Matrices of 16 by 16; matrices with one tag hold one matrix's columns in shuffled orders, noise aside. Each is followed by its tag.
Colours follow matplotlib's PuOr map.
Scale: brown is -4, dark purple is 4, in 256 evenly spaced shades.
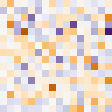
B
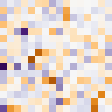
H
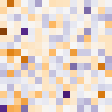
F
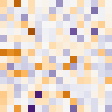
F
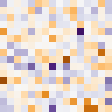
H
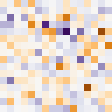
B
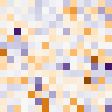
H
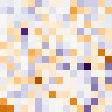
H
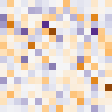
B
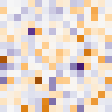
H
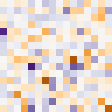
H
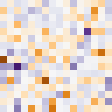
H
